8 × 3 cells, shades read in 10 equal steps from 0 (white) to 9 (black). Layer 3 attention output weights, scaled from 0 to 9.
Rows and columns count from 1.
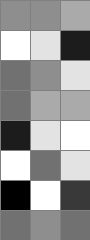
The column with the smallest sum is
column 2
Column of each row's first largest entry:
1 3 1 1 1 2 1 1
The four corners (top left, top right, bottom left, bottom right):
4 3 5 5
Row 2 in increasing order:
0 1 8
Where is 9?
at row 7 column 1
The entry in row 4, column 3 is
3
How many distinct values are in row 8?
2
